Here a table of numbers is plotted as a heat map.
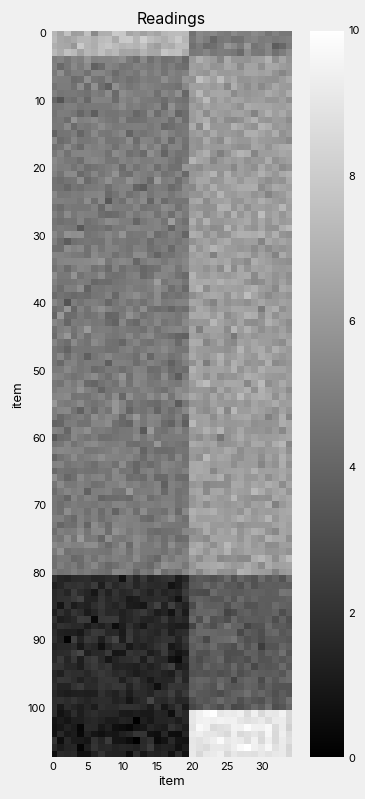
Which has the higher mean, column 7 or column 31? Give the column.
31
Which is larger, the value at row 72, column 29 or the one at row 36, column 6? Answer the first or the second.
the first
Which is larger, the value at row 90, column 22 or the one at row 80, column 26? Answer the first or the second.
the second
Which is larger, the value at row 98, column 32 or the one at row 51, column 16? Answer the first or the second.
the second
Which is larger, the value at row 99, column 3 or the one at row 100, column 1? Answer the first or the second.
the first
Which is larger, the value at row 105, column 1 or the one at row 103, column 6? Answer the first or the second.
the second
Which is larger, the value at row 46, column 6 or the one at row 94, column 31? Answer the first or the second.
the first
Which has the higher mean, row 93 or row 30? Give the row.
30
